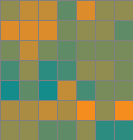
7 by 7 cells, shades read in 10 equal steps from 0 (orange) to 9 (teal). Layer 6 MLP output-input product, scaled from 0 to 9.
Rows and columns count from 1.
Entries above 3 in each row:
4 4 6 7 6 1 7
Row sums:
23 22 33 39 43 15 40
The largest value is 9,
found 2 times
